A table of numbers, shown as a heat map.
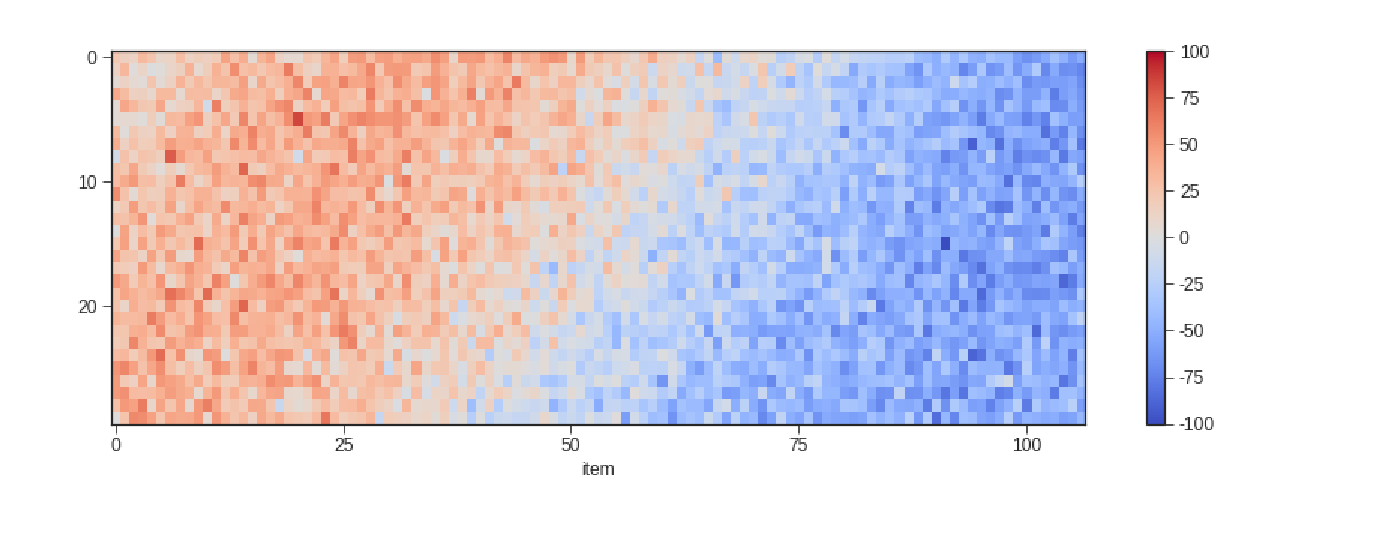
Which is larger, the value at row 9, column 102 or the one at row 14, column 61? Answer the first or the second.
the second
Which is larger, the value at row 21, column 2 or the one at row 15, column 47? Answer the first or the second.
the first
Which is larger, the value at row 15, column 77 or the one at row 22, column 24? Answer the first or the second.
the second
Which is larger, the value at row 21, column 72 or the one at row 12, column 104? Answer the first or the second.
the first
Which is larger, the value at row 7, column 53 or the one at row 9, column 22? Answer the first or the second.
the second
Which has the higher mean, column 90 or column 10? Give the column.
10
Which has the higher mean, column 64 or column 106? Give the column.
64
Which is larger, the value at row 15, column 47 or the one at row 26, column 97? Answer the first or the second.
the first
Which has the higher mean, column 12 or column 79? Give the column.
12
